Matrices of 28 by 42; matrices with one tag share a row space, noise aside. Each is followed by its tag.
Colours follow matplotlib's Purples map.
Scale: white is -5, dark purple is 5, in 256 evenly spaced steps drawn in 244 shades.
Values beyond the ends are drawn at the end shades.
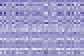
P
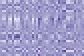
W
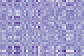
W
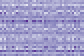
P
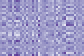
W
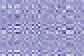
W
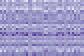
P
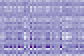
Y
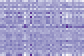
Y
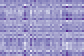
Y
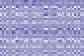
P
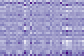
Y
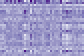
Y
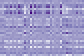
Y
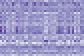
P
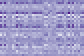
P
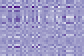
W
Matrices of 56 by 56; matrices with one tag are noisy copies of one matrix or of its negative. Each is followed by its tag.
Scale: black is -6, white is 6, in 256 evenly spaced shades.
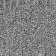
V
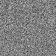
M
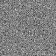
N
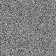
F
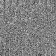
V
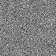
M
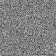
N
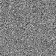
M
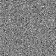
M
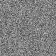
F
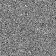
F
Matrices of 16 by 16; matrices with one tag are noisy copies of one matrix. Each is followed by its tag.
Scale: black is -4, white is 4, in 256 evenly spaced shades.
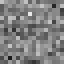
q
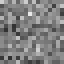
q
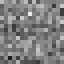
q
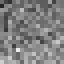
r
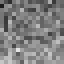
r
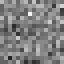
q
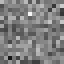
q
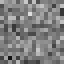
q
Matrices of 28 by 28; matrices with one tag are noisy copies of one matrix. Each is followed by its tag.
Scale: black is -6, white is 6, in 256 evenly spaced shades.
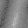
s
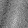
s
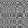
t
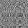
t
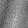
s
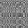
t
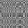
t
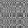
t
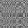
t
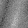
s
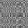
t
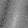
s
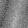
s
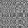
t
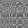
t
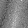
s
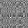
t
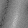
s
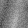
s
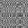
t
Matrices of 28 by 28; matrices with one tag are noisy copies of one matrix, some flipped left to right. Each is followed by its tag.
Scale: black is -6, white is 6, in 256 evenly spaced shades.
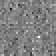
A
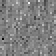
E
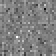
A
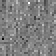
E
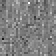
E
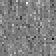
E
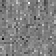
E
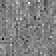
E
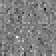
A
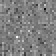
A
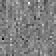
E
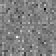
A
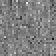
E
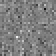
A
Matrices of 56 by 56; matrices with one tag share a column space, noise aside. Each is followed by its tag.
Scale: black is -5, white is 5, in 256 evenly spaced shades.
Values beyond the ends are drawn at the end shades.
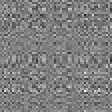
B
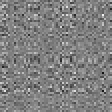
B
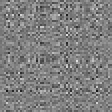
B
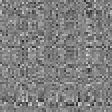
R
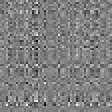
R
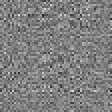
B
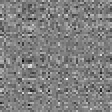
B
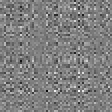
B
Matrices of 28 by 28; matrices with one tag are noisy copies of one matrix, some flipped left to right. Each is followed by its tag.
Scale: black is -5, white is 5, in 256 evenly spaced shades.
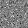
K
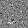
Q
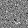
Q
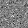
K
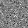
K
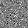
K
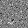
Q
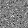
K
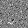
Q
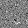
Q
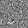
Q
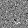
Q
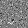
Q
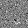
Q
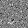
Q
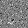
Q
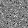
K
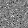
K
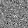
K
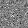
K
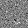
Q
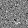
Q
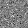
K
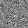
K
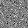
K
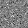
K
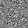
K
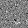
Q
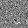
Q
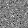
K
